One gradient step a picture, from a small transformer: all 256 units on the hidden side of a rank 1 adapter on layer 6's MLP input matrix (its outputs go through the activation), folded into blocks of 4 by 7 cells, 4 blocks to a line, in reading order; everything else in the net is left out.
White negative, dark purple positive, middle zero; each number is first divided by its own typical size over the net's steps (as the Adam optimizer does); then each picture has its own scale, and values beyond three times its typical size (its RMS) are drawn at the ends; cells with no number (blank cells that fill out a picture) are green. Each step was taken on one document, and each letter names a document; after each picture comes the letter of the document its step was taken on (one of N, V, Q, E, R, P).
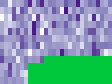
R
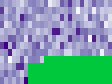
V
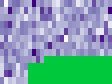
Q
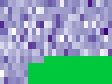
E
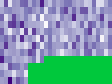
R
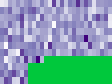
Q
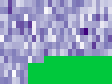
R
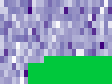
R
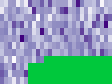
Q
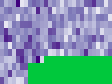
V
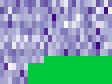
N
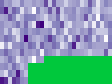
E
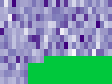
N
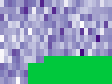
R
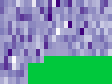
Q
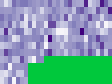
Q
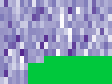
V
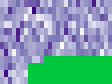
Q
